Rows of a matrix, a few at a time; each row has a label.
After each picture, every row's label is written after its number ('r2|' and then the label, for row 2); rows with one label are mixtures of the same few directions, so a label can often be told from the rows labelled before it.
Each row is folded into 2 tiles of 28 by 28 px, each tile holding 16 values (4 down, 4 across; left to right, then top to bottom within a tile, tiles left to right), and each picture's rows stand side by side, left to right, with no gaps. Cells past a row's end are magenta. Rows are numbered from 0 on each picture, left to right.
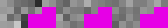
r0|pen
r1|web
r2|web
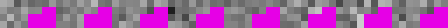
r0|web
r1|pen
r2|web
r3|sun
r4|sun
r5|web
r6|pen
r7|web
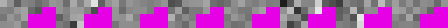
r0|web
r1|pen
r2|sun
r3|web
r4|web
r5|web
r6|pen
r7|pen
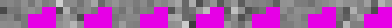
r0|sun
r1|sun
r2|web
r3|pen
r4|sun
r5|web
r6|web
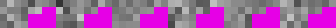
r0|web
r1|sun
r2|pen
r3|web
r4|pen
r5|web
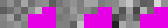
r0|pen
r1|pen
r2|web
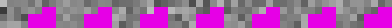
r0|sun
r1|web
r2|web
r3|pen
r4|pen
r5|pen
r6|pen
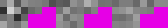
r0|sun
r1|web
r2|pen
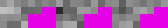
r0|sun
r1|sun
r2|sun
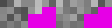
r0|web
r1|pen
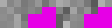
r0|sun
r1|web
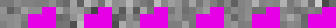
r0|sun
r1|pen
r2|web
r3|pen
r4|web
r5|pen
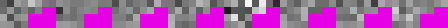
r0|web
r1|sun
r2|pen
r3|web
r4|pen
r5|web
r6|pen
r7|sun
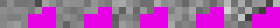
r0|pen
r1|web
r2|web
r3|web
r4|pen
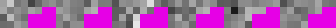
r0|web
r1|web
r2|pen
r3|pen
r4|sun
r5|web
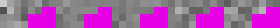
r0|sun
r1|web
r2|web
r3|sun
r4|web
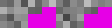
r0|pen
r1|web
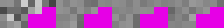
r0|pen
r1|pen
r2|pen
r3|pen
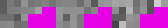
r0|sun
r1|pen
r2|web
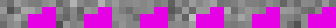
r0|sun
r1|web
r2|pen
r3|pen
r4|sun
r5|sun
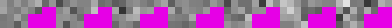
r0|pen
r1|web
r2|sun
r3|sun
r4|pen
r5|sun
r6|web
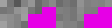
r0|web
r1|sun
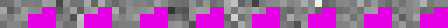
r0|sun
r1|pen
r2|sun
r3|sun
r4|web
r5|pen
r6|pen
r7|web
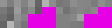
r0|web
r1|sun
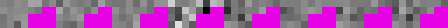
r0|pen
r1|sun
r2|pen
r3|web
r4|sun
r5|sun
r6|sun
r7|sun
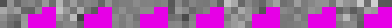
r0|sun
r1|pen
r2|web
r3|sun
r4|web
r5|web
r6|pen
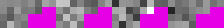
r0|web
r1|web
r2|web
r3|sun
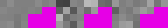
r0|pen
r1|web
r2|sun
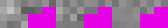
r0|sun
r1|pen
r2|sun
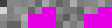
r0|sun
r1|web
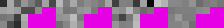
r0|sun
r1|sun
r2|pen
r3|pen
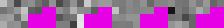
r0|web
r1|pen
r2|sun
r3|sun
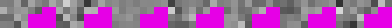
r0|pen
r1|web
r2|sun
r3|sun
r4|pen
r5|sun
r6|sun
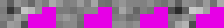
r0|sun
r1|pen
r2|sun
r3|sun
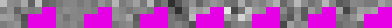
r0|pen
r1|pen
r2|pen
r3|sun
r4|sun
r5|web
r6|sun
